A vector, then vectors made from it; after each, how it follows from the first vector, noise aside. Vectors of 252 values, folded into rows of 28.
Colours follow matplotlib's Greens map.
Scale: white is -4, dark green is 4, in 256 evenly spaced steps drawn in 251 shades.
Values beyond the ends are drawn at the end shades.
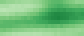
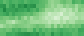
negated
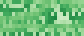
sign-scrambled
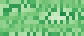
sign-scrambled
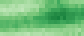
copied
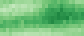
copied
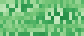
sign-scrambled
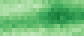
copied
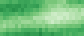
negated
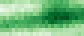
scaled up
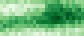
scaled up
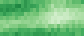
negated
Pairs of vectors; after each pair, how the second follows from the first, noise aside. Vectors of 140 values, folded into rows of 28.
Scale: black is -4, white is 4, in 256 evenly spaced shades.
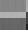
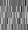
shuffled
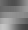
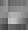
wrapped around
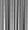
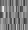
shuffled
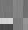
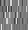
shuffled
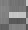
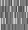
shuffled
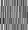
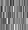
shuffled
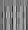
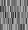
shuffled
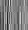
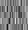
shuffled
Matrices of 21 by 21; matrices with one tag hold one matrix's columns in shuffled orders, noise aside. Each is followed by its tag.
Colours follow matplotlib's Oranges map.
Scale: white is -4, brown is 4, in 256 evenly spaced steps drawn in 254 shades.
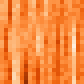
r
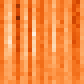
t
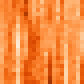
r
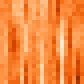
r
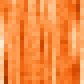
r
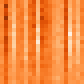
t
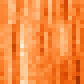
r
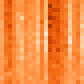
t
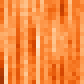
r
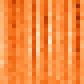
t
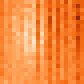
t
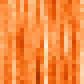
r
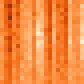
t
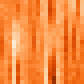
r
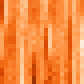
r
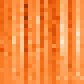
t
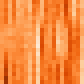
r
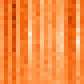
t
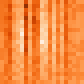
t
